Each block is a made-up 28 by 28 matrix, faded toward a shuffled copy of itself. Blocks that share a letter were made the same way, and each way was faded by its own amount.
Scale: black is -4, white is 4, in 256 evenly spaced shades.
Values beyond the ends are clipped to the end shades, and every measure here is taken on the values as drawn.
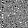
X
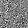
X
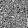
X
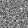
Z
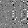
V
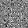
X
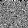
Z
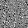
X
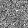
Z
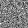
Z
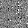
X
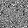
Z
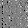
V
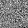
Z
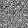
Z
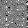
V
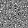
X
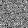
Z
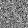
Z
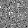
X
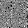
X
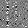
V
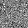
Z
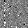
X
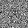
Z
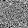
Z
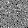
X
